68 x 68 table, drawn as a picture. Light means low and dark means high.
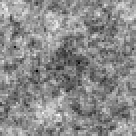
The ninth with the highest average is the centre. The values follow a bell shape. No row or column stands out. The field is mottled with small blotches. Neither half mirrors the other. No overall slope runs across the table. No regular stripes run through it.
